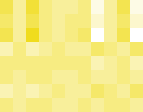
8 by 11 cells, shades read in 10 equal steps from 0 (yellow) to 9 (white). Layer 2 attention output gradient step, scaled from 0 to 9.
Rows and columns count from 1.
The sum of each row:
49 49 48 50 49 50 51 49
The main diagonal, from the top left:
2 5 0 5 4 5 5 5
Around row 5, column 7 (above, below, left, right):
5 4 4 6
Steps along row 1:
up down up up same down up down down up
